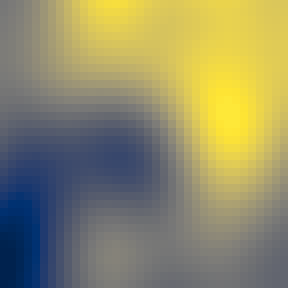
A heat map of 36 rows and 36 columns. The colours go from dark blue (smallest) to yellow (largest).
Lone odd cells: none. Calmest part: top right. Ninth with the lowest average: bottom left. Slope: up to the top right. Mirror symmetry: none. Roughest part: centre.
